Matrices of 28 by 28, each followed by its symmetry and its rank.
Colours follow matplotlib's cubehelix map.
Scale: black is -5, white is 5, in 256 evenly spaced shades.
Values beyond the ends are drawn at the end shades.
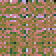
neither, rank three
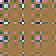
symmetric, rank one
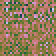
neither, rank five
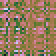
neither, rank three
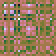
symmetric, rank two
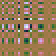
symmetric, rank one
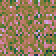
neither, rank five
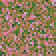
antisymmetric, full rank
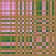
symmetric, rank one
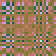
symmetric, rank two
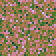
antisymmetric, full rank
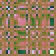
symmetric, rank two
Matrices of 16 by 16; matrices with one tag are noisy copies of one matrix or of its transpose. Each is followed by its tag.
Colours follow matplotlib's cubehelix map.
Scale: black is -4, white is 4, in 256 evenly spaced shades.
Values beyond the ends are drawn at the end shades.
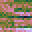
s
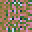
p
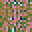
p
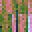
s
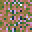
p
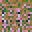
p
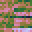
s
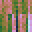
s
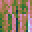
s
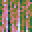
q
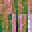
s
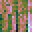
s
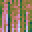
q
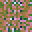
p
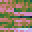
s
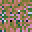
p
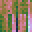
s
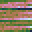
q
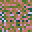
p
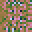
p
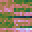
s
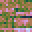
s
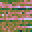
q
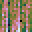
q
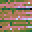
q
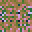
p
